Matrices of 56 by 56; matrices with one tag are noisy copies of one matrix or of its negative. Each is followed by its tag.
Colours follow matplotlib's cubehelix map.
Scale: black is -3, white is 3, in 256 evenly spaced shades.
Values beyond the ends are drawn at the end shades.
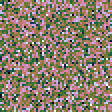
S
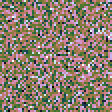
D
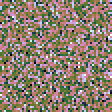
D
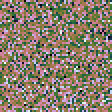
D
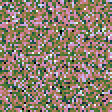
D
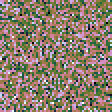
S
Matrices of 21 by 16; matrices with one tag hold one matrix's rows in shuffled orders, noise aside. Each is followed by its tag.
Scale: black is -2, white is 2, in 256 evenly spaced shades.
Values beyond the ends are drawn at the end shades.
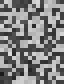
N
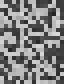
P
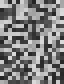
N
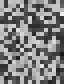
P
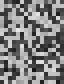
P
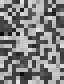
N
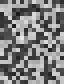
N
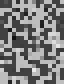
N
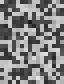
N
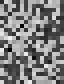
P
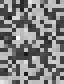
N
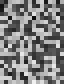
P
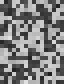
N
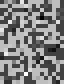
P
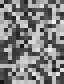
N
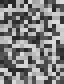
N
